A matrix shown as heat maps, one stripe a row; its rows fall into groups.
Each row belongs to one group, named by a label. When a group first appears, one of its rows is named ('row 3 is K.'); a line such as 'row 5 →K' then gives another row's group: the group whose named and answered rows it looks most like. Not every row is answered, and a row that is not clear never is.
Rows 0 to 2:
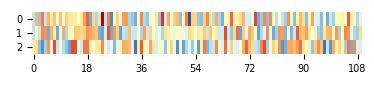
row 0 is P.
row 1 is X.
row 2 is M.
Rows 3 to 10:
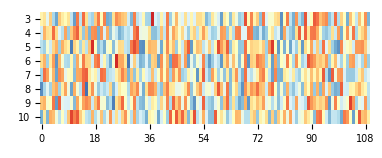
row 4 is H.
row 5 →M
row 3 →X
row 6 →X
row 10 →P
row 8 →M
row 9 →X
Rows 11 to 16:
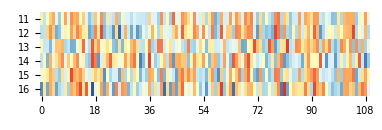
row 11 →H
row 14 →P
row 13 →M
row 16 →H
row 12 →H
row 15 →H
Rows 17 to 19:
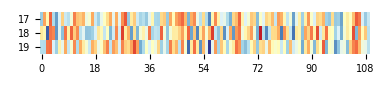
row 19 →P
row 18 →H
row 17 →P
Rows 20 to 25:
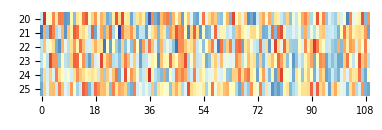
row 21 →P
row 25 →X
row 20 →X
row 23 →P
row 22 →H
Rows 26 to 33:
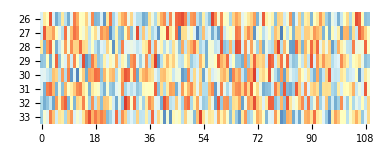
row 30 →M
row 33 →X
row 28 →H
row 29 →M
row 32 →M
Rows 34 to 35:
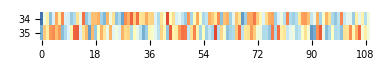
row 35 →P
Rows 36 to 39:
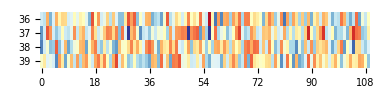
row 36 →M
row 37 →P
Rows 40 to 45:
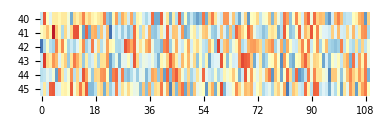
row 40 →X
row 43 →H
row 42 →M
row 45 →H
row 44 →X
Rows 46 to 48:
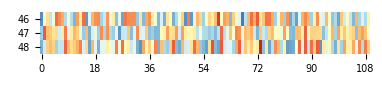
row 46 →M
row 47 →H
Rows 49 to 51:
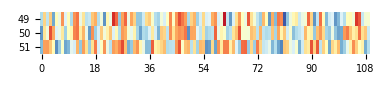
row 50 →P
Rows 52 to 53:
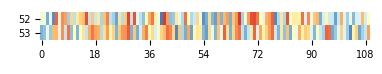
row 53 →M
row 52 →M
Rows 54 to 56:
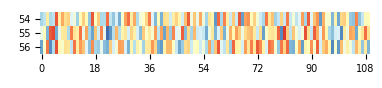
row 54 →M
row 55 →H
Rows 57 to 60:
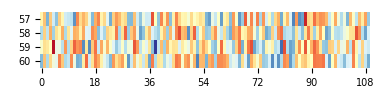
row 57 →X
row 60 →X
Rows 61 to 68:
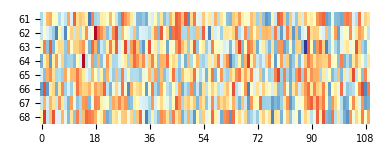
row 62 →X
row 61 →P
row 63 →P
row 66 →X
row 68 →X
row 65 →H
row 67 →X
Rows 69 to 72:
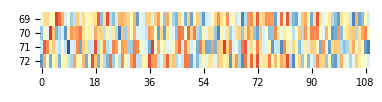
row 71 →X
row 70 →H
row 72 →M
